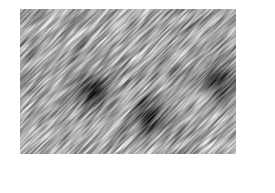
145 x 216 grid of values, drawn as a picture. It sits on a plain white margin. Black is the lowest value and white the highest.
There is no overall slope. Three dips sink into the field. Overall the values sit about 60% of the way up the scale. The grain runs diagonally up to the right. There are no lone odd cells. Neither half mirrors the other. No row or column stands out.
